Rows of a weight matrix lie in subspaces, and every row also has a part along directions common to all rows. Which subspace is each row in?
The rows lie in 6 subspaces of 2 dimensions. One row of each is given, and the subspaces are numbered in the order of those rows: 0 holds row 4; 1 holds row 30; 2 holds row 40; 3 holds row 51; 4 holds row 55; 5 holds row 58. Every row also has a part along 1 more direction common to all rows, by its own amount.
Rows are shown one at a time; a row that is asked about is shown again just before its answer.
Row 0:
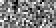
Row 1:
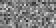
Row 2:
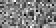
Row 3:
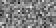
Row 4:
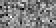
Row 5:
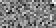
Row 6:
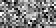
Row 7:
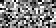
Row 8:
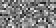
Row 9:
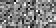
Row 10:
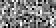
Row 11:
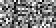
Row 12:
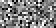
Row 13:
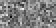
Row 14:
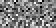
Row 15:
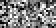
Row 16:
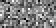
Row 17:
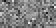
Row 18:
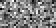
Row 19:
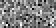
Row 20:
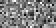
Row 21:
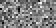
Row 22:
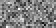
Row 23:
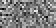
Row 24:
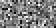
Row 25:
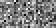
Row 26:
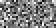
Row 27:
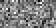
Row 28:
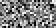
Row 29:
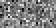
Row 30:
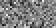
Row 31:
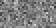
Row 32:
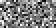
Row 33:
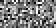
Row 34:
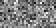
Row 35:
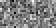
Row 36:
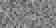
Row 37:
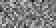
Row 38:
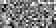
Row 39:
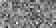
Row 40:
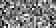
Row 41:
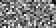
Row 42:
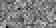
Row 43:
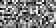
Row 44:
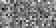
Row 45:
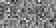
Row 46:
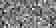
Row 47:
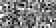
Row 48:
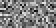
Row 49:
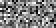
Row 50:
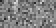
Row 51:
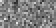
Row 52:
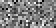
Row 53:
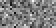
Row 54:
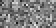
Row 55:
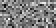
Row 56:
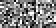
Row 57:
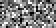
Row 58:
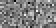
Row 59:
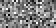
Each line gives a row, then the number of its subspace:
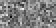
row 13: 0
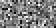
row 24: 1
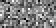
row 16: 0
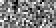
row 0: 3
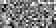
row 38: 4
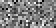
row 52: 1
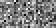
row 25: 5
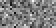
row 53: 1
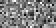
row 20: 5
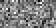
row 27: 5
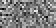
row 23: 4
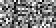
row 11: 0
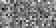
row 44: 4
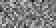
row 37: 1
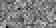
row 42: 5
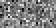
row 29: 0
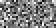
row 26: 2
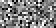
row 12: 1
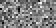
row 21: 2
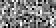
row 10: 2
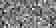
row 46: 2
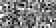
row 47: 0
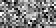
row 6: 3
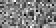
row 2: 5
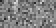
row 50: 3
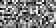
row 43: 4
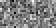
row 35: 1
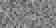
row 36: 1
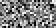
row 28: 2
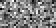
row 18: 1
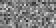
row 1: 4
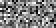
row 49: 4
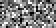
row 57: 5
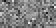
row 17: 3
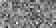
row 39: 3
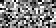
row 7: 1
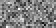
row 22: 5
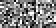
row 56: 5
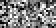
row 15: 0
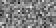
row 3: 0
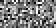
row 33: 4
